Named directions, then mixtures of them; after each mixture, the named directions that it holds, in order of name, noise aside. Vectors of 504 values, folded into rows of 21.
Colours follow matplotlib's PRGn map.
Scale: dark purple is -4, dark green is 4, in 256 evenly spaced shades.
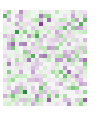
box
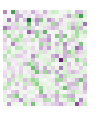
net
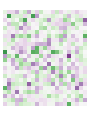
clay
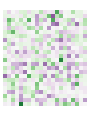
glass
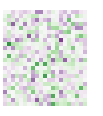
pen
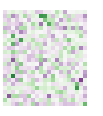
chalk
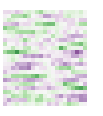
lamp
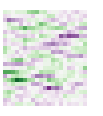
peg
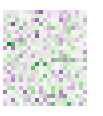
box, pen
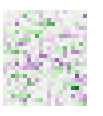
box, chalk, lamp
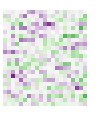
chalk, lamp, peg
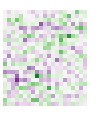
peg, pen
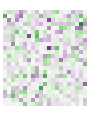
box, net, pen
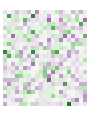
clay, lamp, pen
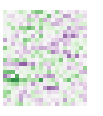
glass, peg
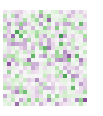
box, clay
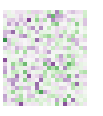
glass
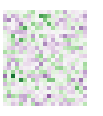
chalk, peg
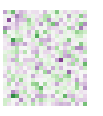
box, chalk, net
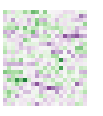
net, peg
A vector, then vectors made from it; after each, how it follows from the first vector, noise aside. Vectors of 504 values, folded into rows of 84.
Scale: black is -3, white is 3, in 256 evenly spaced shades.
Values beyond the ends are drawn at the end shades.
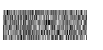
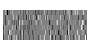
partly zeroed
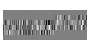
partly zeroed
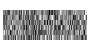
wrapped around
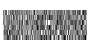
negated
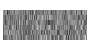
shrunk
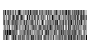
wrapped around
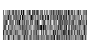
reversed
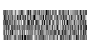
wrapped around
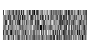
reversed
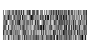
reversed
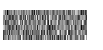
sign-scrambled
